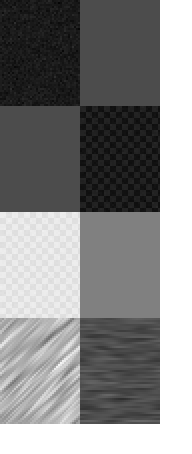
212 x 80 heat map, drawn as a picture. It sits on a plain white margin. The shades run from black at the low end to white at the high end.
It is made of 4 by 2 panels. Panel 1,1: very low, fine-grained, faint in contrast. Panel 1,2: low, flat. Panel 2,1: low, flat. Panel 2,2: very low, checkered, faint in contrast. Panel 3,1: very high, checkered, faint in contrast. Panel 3,2: middling, flat. Panel 4,1: high, slanting up to the right. Panel 4,2: low, streaked across, faint in contrast.
